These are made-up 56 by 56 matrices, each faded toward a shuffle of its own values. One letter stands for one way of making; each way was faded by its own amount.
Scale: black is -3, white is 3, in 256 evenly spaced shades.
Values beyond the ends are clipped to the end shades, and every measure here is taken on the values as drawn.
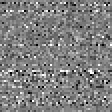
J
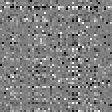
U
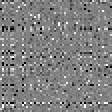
U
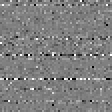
J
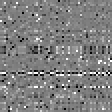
U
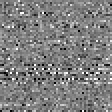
J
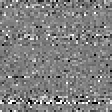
J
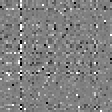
U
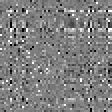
U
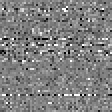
J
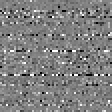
J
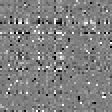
U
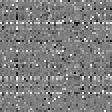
U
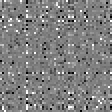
U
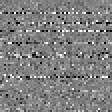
J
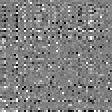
U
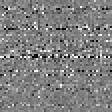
J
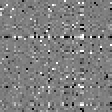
U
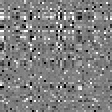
U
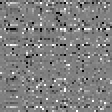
U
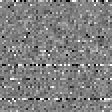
J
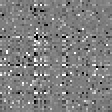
U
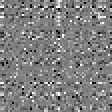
U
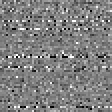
J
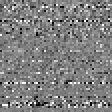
J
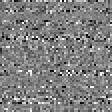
J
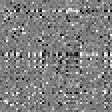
U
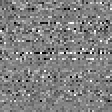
J
